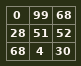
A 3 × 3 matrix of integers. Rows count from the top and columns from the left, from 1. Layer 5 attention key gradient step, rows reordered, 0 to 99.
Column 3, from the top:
68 52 30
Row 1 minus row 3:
-68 95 38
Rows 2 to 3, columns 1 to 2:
28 51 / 68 4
